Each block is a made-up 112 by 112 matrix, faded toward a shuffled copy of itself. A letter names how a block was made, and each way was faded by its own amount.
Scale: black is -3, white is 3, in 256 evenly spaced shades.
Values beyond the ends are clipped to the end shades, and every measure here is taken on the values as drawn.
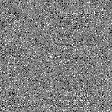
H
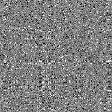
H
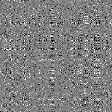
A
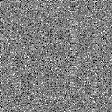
H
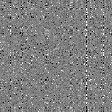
A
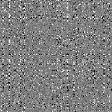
A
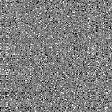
H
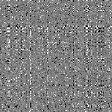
A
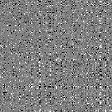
A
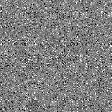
H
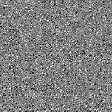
H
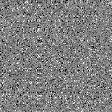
H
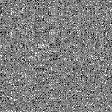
H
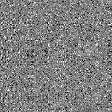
H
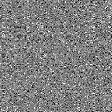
H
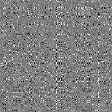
A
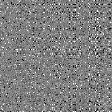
A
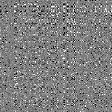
A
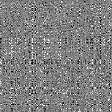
A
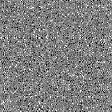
H
